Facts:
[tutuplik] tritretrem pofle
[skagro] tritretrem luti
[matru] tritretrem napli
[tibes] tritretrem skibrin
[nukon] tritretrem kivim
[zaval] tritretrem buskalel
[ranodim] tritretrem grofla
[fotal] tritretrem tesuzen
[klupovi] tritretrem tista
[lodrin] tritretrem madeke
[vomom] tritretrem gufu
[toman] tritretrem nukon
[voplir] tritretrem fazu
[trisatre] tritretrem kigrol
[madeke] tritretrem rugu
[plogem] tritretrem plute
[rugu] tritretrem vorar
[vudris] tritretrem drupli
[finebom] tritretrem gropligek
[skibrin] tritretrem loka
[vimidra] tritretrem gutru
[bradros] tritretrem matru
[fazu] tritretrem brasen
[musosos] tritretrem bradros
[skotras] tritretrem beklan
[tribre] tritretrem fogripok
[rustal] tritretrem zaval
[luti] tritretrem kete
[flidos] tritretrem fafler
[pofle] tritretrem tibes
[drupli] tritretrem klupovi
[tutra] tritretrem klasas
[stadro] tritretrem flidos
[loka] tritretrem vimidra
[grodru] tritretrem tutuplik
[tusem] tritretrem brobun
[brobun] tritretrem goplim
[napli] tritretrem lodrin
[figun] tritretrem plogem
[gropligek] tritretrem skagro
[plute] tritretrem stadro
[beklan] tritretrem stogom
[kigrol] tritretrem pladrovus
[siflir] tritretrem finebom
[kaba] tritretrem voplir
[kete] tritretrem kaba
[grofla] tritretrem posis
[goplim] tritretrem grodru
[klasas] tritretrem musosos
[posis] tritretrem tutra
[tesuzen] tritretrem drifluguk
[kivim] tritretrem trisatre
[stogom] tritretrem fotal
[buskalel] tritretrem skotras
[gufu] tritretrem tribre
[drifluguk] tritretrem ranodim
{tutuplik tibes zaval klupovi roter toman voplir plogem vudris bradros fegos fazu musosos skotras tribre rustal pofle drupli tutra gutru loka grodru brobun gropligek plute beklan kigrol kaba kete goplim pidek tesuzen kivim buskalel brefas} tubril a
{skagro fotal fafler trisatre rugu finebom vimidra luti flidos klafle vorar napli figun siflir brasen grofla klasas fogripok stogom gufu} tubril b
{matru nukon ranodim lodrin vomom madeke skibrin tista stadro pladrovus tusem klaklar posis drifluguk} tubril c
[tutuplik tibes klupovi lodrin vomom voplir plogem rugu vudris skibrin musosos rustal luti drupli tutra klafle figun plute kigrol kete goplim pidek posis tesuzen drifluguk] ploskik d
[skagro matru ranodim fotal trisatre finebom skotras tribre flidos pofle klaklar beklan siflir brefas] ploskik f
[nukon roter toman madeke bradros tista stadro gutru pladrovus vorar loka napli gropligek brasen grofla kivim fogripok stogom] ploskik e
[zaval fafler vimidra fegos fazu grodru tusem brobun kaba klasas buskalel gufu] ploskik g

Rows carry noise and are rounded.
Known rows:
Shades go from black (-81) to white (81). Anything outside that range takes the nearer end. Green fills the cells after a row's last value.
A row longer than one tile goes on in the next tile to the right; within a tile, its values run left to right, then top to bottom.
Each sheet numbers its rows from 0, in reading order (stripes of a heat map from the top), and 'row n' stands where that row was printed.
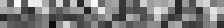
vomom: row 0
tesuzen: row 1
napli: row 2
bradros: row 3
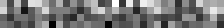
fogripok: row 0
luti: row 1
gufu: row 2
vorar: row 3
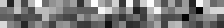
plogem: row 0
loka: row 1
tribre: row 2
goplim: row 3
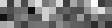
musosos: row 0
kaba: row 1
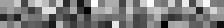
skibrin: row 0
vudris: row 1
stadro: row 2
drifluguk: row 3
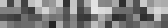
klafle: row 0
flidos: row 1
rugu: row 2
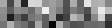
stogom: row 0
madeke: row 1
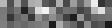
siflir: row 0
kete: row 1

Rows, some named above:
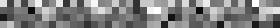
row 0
tutra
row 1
fegos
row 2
trisatre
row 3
posis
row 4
tusem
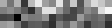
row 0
tibes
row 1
vimidra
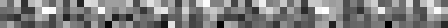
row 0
pofle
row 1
stogom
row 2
skibrin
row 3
stadro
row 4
pidek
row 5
trisatre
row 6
brasen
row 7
klaklar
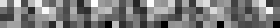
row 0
ranodim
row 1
tista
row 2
tista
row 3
grofla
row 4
gropligek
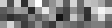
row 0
tesuzen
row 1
matru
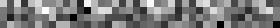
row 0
fotal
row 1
goplim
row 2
pidek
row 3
grofla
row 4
luti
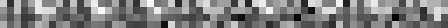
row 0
flidos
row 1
brefas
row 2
roter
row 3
figun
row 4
rustal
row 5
tutuplik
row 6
fafler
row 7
lodrin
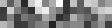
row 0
kigrol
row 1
klasas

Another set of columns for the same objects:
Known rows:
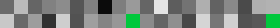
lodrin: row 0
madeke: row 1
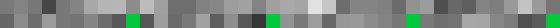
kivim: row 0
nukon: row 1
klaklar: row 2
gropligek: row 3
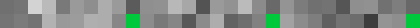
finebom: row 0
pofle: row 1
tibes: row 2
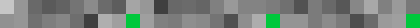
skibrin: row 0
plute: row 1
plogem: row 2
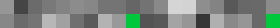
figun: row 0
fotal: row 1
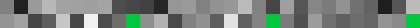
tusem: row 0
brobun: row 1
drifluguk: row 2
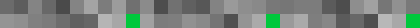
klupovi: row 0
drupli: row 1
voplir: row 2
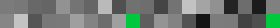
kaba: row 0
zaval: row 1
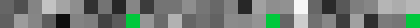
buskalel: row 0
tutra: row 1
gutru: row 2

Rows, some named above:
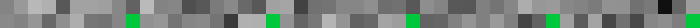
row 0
pofle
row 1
skibrin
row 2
figun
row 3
roter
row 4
posis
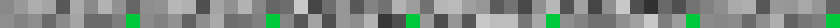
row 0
pofle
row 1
pofle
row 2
bradros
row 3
matru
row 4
klasas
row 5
pofle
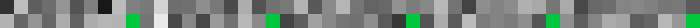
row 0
rugu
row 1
vimidra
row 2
grofla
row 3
fogripok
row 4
figun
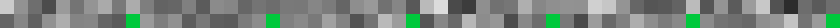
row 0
stadro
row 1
pidek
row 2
luti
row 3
brasen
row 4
ranodim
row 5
klasas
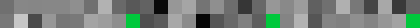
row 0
gufu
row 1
rustal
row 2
fafler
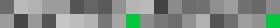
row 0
matru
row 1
vomom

